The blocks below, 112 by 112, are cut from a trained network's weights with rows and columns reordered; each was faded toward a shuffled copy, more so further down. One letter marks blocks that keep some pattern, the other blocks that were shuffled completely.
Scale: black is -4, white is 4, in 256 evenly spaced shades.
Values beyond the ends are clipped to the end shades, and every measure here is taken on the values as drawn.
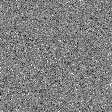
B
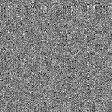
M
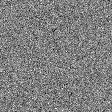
B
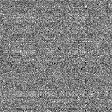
M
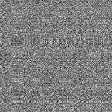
M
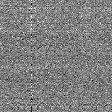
M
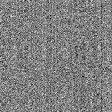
M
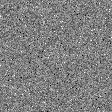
B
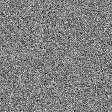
B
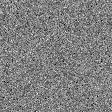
B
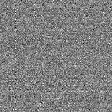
M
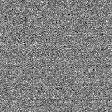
M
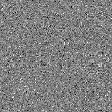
M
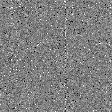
M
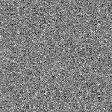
M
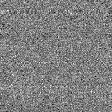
M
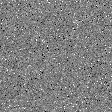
B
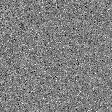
B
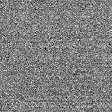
M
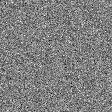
B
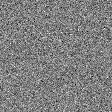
B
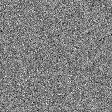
B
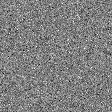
B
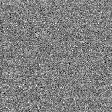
M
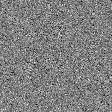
B
